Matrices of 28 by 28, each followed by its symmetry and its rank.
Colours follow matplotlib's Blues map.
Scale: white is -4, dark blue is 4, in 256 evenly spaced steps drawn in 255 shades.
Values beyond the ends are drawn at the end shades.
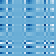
neither, rank one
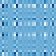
neither, rank one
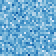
neither, full rank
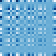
symmetric, rank one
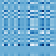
neither, rank one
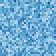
neither, full rank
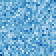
neither, full rank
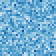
neither, full rank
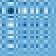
symmetric, rank one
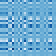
neither, rank one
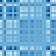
symmetric, rank one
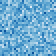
neither, full rank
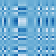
neither, rank one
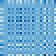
symmetric, rank one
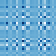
symmetric, rank one
